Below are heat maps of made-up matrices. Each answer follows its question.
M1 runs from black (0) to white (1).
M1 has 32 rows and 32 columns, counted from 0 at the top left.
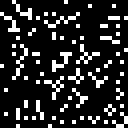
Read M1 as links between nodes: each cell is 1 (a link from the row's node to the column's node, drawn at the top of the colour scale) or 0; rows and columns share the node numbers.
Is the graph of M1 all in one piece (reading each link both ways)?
yes
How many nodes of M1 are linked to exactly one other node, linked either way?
0
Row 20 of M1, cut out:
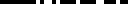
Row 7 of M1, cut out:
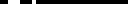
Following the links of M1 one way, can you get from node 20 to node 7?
yes
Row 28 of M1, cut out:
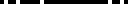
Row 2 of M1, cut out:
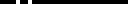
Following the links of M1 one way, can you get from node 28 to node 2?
yes
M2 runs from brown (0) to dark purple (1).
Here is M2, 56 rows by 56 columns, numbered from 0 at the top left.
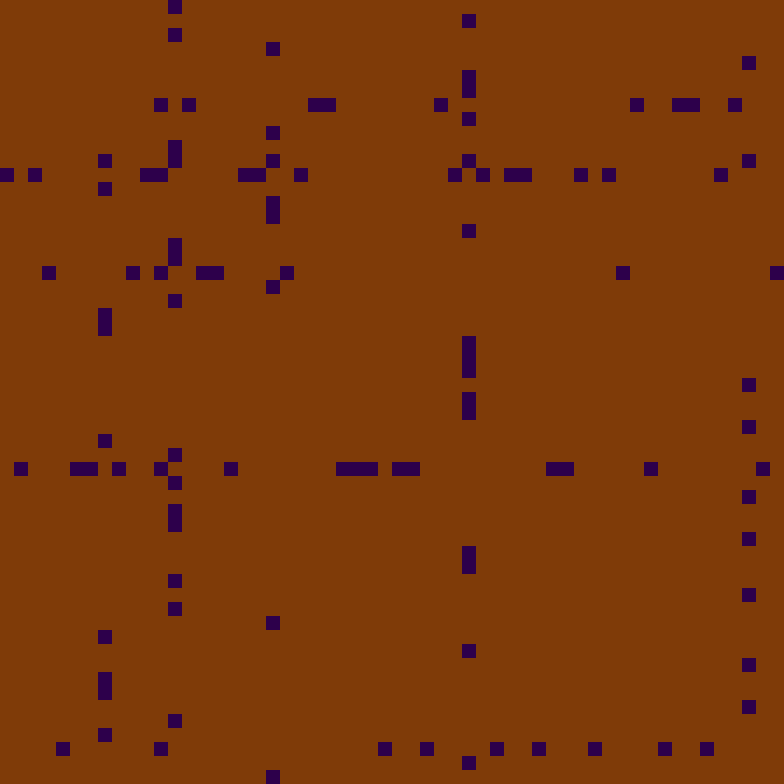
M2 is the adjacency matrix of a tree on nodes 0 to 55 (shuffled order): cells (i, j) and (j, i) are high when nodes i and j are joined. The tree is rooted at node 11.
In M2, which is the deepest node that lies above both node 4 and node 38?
53
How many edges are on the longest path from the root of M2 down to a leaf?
2
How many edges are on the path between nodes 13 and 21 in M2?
4
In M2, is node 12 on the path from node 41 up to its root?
yes
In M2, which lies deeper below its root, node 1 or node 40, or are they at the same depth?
the same depth
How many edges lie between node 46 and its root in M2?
2
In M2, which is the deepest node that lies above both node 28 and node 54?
33
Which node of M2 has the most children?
33
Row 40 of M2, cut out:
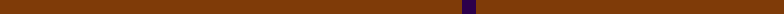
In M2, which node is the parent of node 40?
33
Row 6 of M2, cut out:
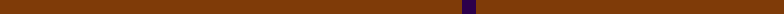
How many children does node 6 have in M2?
0
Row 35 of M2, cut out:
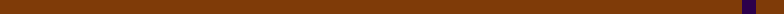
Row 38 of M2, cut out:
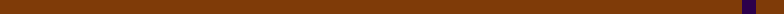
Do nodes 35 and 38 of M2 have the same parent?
yes
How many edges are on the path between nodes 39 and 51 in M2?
4
